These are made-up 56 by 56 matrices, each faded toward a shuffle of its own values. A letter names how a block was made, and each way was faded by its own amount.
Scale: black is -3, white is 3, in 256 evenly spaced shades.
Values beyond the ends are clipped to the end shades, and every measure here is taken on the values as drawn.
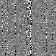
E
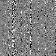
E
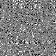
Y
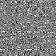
Y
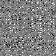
Y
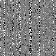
E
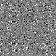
Y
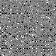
Y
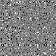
Y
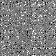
Y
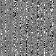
E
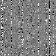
E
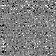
Y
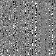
E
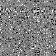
Y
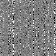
E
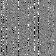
E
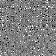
Y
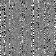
E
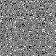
Y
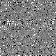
Y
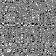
Y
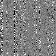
E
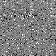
Y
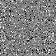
Y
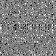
Y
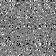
Y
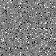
Y
